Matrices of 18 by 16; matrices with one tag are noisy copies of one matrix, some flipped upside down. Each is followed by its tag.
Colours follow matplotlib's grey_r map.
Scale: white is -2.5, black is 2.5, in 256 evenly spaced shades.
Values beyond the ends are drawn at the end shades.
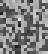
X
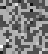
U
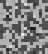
U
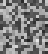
U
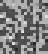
X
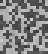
U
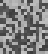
X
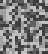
U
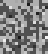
X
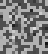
U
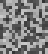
U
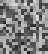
X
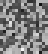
X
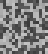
U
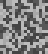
U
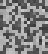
U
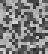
U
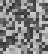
X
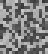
U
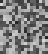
U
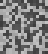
U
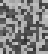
X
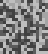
X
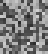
X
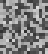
U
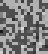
X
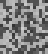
U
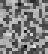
U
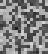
U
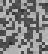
X
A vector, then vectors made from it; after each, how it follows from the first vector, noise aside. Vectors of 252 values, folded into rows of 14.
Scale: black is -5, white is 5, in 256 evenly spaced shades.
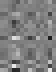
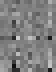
sign-scrambled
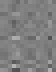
shrunk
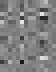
wrapped around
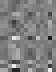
copied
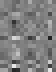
copied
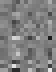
copied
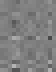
shrunk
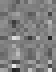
copied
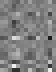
copied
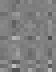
shrunk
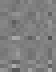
shrunk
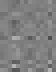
shrunk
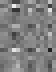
wrapped around
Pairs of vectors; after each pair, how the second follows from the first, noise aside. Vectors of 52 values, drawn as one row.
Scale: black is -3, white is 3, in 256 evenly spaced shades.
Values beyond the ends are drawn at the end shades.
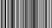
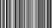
negated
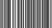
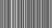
shrunk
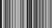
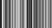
copied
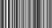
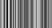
negated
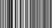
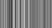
shrunk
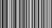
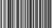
negated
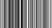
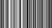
negated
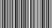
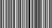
negated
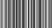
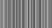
shrunk
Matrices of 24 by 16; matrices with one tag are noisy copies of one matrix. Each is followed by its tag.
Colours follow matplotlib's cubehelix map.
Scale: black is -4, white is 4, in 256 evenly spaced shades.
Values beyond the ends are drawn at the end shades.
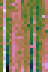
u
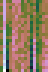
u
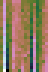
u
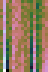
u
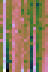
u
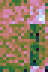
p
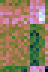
p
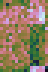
p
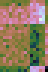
p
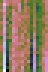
u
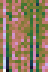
u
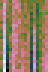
u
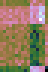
p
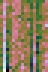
u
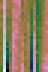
u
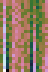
u
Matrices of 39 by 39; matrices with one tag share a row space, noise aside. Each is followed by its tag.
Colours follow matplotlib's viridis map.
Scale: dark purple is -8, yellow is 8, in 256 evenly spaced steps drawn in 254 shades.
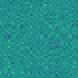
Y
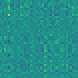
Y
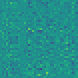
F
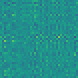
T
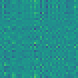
T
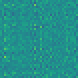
T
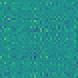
T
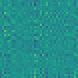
T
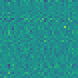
Y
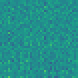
Y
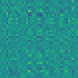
F
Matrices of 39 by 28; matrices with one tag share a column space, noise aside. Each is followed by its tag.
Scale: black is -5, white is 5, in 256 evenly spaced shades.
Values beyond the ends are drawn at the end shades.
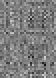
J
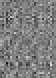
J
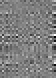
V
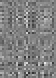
J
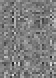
J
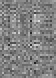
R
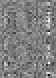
J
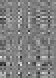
J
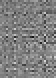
V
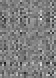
J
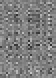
R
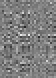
V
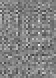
R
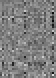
J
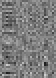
J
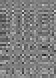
R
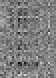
J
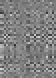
V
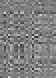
V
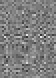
V
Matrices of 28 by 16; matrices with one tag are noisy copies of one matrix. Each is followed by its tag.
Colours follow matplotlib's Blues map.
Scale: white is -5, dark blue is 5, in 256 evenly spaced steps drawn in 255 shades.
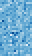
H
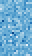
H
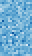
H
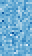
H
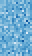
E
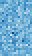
H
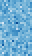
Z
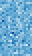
H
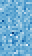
H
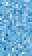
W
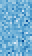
E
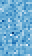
H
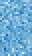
W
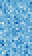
Z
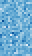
H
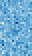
Z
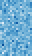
Z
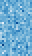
Z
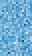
E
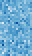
Z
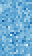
H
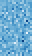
E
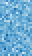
W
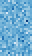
E
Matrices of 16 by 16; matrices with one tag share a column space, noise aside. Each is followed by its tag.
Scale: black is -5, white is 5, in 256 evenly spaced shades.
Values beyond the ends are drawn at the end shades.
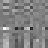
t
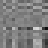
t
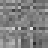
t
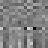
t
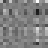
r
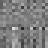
t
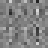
r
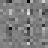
r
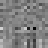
t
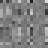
r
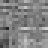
t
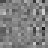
r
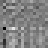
t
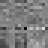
t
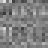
r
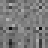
t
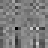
t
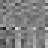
t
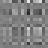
r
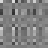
r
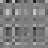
r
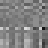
t
